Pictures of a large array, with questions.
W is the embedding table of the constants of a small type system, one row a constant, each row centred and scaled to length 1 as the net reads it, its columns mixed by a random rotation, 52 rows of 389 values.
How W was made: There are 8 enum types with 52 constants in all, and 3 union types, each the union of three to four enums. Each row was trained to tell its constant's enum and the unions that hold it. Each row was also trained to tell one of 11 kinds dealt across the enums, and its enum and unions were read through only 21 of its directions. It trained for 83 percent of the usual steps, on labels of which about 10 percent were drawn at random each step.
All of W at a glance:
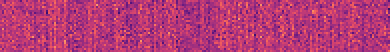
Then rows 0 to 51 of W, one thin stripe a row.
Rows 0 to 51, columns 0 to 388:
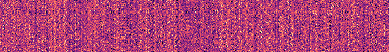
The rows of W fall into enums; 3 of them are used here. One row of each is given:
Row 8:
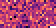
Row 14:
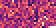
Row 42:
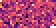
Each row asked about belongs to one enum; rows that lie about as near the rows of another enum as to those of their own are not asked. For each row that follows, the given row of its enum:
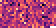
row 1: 42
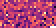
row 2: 8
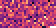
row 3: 14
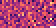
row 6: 8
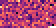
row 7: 14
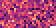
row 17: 8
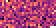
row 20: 8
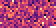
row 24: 14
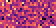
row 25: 8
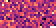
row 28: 8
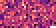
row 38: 14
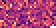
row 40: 8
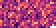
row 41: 14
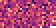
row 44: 42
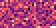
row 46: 8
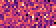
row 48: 14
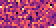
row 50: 14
